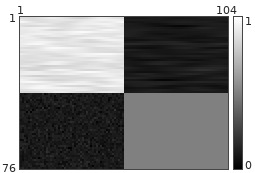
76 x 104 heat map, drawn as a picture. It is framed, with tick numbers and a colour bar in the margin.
It is made of 2 by 2 panels. Panel 1,1: very high, streaked across, faint in contrast. Panel 1,2: very low, streaked across, faint in contrast. Panel 2,1: very low, fine-grained, faint in contrast. Panel 2,2: middling, flat.
